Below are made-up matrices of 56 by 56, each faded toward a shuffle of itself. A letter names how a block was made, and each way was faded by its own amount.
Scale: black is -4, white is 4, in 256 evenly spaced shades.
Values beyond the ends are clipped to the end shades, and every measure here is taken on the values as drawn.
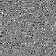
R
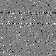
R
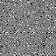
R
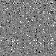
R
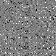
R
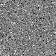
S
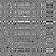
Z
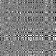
Z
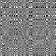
Z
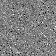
S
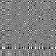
Z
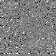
R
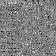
R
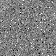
S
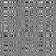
Z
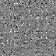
R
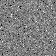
S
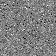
S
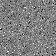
S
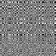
Z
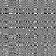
Z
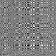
Z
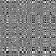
Z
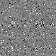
R
